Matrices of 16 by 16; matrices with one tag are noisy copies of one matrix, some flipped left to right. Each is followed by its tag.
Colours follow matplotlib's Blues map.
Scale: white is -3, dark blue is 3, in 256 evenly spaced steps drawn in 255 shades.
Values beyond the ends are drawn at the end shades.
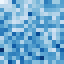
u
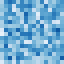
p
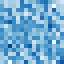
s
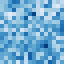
u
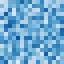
s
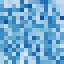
s
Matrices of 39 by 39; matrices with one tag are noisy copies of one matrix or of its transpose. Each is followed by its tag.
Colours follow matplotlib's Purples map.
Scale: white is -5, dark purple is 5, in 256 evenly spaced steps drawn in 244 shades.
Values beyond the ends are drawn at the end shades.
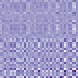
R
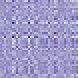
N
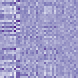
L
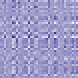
N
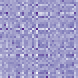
N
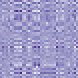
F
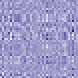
F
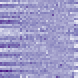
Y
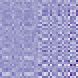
R
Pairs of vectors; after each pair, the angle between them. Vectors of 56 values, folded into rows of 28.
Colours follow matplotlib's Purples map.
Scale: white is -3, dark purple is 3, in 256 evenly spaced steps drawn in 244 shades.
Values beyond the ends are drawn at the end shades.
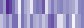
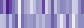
nearly parallel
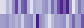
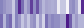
partly opposed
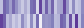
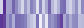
partly aligned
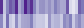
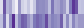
nearly opposite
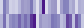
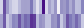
nearly parallel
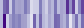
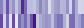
orthogonal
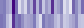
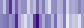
orthogonal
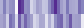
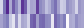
orthogonal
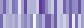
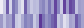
partly aligned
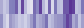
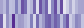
orthogonal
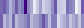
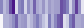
partly opposed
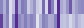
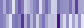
partly aligned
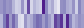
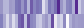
nearly opposite
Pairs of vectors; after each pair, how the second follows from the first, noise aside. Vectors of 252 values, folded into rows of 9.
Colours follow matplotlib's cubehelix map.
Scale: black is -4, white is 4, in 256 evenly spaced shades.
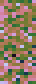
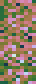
negated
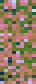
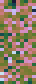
negated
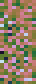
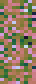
wrapped around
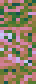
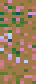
partly zeroed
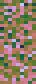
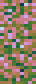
negated
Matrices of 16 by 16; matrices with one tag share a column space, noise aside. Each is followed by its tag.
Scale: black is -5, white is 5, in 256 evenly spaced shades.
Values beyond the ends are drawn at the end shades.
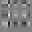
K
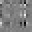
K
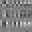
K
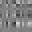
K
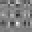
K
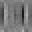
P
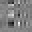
K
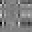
K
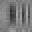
P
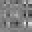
K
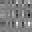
K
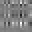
K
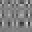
K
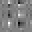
K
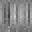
P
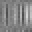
P
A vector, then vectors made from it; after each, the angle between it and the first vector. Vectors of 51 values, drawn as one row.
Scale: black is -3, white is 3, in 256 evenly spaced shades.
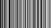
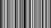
orthogonal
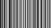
nearly parallel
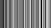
partly aligned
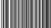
nearly opposite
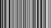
nearly parallel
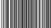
nearly opposite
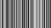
partly opposed
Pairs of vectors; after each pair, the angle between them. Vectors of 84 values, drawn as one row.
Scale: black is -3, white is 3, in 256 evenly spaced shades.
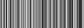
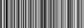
partly aligned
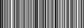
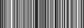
nearly parallel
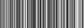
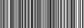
partly aligned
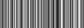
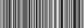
nearly opposite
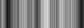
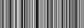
orthogonal
